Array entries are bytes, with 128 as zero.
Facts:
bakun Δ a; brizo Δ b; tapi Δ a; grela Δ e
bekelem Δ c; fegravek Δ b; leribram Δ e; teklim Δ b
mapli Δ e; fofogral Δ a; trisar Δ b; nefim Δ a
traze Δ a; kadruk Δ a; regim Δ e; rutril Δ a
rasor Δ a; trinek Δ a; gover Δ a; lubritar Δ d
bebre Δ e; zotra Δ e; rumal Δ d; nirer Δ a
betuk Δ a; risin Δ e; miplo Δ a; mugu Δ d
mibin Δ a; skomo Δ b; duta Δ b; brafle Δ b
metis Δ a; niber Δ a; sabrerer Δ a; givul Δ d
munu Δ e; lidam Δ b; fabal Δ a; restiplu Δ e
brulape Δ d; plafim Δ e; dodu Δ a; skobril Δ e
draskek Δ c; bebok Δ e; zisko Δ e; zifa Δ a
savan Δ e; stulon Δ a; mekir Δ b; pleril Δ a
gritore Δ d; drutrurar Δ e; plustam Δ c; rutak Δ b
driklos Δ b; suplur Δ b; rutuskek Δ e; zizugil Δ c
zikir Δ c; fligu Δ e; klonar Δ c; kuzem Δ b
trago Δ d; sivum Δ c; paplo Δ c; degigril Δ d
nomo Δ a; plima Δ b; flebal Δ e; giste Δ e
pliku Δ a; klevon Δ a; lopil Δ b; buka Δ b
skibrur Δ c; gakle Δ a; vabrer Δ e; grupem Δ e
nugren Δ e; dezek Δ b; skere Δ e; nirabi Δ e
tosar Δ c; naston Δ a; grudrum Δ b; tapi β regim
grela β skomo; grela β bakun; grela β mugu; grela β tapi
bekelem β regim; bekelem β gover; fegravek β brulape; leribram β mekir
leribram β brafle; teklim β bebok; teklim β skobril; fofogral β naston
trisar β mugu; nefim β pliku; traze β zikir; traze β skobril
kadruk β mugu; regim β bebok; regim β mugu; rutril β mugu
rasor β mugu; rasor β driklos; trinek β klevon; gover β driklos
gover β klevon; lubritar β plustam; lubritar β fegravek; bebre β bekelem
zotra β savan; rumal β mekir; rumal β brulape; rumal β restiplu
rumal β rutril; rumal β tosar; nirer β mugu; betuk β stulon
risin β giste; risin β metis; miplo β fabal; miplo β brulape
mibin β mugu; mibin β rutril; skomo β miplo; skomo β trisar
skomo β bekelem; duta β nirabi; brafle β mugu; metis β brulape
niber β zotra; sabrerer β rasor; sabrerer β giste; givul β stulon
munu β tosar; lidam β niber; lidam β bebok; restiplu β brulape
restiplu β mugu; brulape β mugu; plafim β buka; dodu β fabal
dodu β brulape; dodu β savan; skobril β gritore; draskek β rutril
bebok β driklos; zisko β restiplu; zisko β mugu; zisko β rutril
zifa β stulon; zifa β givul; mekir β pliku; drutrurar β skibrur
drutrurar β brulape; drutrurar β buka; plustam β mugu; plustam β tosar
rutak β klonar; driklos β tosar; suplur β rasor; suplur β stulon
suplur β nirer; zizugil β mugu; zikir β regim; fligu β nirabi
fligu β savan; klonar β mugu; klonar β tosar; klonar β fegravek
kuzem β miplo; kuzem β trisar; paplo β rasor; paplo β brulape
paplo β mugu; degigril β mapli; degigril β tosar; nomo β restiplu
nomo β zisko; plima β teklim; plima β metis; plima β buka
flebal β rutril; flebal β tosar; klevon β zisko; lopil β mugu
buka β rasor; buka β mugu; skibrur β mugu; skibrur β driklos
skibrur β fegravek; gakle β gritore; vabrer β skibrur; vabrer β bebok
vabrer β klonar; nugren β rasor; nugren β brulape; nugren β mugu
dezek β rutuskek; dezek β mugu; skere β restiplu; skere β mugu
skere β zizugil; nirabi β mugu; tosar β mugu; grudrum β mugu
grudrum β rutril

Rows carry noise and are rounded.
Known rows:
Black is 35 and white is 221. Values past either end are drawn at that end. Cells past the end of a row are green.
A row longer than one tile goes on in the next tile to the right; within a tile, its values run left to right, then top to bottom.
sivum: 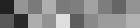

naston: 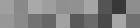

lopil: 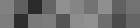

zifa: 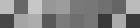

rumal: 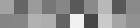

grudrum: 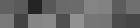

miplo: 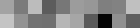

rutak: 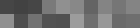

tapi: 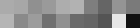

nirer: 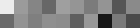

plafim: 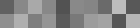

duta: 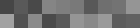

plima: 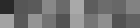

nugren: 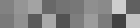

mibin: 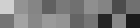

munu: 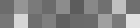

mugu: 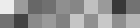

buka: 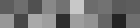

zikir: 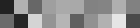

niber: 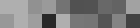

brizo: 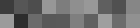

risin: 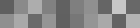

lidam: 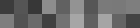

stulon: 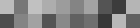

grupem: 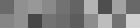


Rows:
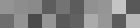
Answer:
skere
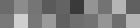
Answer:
flebal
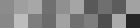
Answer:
traze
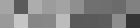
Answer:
nefim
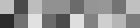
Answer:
givul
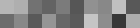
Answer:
nirabi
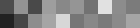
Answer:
skibrur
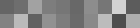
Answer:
leribram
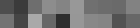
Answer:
suplur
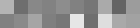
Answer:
lubritar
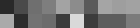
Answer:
fegravek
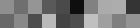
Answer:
zisko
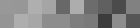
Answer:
sabrerer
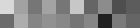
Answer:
rasor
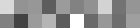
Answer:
brulape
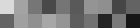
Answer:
rutril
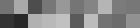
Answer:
zizugil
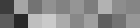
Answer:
paplo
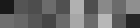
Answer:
teklim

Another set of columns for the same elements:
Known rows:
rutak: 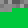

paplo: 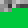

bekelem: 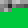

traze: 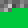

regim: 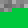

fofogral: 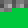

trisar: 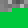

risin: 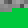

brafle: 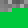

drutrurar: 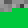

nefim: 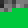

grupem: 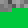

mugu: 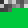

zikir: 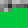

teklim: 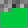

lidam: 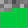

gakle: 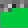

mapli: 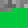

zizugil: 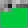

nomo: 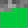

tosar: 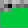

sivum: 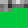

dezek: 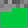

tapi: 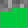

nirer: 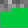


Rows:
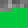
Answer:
trinek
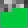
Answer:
stulon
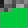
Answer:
pliku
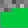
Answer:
miplo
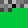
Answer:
gritore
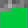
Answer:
sabrerer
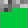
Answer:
savan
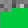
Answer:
brizo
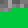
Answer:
gover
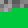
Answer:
plima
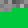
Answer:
skomo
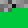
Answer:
skobril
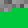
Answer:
bebre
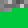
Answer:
driklos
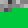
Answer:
zotra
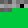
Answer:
lubritar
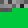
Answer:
trago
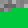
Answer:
bebok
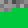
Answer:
kuzem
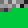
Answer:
givul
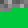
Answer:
klevon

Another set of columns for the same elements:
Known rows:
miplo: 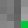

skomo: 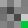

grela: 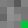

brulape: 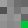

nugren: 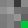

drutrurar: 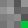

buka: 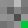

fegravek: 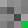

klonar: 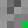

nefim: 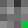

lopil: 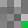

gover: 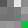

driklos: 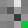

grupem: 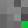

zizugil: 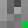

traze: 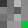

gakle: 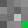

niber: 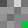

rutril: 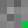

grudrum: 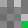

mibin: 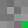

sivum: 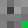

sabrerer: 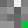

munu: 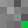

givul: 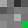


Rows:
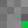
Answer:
bebre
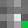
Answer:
gritore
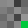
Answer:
mekir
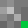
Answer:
fligu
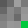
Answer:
tapi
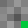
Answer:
rasor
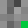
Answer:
draskek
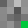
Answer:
metis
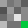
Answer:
rumal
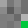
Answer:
suplur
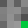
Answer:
regim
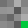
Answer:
dodu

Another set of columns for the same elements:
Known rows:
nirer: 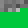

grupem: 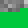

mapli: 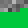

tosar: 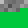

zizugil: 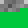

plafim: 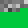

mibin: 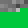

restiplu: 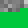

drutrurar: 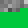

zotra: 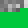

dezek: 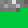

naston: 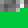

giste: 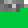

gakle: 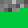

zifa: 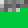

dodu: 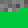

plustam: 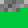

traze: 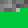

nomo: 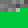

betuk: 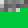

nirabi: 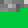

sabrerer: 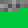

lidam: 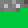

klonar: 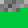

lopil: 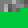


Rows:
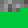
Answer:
teklim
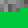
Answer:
suplur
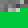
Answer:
klevon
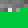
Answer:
niber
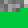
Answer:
savan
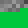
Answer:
degigril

